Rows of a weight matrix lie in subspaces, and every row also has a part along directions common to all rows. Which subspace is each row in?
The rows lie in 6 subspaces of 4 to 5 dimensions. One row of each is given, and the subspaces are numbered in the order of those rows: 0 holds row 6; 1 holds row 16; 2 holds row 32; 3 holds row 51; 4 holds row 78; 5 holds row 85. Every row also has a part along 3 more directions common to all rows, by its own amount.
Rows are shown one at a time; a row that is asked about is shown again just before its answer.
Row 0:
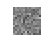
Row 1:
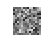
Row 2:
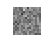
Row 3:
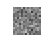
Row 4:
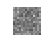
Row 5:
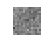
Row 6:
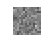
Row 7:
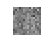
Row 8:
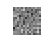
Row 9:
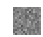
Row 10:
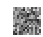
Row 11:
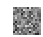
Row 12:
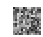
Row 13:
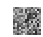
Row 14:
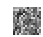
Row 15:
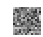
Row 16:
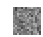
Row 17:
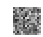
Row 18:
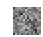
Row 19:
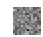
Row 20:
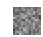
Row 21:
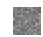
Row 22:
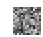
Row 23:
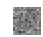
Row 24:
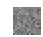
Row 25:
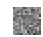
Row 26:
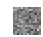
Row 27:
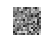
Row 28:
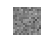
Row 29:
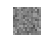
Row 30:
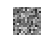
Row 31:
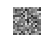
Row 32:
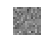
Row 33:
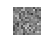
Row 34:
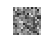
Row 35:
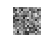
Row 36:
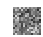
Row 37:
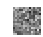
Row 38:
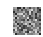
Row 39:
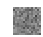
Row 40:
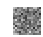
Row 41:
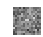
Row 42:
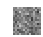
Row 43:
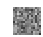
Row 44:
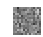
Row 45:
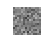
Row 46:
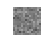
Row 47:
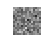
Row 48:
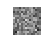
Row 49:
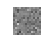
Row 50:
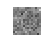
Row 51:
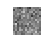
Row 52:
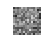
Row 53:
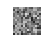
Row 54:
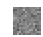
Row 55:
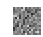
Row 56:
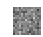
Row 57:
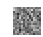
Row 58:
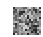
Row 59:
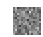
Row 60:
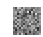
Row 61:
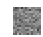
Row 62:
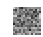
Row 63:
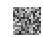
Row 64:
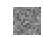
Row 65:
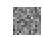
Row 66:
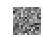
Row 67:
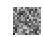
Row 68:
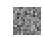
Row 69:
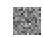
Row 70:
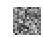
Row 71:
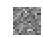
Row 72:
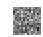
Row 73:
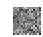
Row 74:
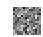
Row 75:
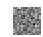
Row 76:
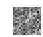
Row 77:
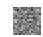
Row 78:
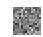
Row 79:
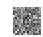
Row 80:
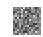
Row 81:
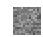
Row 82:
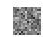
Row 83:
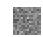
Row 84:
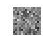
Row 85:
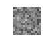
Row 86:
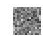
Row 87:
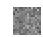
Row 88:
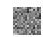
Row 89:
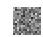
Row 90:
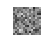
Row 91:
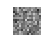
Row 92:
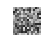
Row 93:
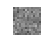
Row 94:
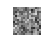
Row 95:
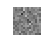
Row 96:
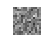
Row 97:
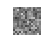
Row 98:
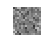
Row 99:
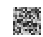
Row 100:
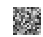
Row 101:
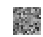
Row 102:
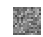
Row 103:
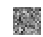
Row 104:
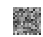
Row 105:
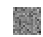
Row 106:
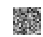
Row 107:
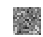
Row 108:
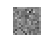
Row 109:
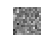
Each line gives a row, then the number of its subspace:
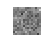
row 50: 0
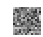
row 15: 2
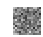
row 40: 2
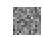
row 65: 2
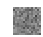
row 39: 1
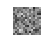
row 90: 0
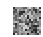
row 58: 3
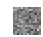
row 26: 1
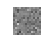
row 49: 2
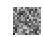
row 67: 3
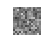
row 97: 0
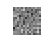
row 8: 4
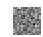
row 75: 3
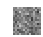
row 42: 5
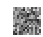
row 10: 2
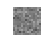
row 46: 5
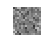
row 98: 5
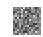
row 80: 4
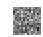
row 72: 4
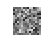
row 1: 0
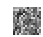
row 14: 3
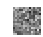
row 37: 1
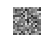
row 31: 0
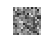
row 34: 1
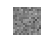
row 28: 1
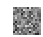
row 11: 0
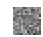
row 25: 4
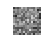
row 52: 2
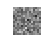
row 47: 0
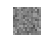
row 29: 5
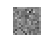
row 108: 3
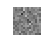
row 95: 0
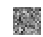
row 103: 3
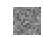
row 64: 4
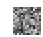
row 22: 0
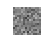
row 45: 4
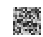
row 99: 2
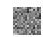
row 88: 2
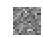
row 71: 0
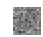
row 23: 5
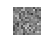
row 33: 4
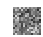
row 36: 5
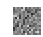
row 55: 4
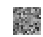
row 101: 4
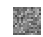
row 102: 5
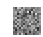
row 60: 3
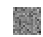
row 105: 1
